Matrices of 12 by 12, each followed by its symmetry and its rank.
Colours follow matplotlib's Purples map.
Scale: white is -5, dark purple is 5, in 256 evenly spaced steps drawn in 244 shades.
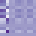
neither, rank one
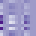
neither, rank one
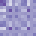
symmetric, rank two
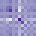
symmetric, rank two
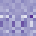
neither, rank two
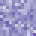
neither, full rank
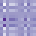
neither, rank one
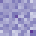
symmetric, rank two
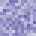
neither, full rank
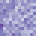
neither, full rank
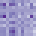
neither, rank two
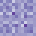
symmetric, rank two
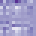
neither, rank two
